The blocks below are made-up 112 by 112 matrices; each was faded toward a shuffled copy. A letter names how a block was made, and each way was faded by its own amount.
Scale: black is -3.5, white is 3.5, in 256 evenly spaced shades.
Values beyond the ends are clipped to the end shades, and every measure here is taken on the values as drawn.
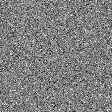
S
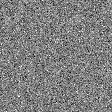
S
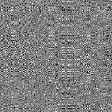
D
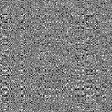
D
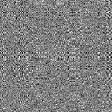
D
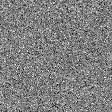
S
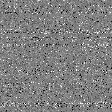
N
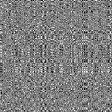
D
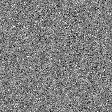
S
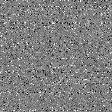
N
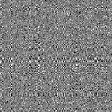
D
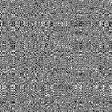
D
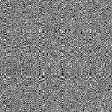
D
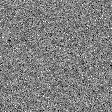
S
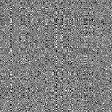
D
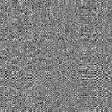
D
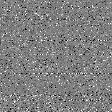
N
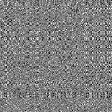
D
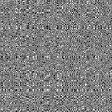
D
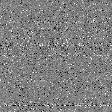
N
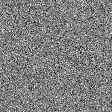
S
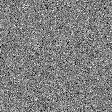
S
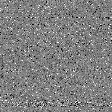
N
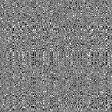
D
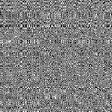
D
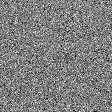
S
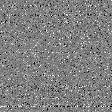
N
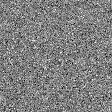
S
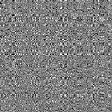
D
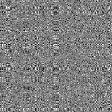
D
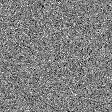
S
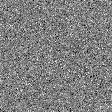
S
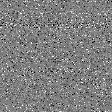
N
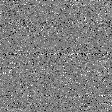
N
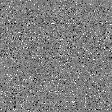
N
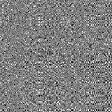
D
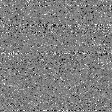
N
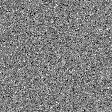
S
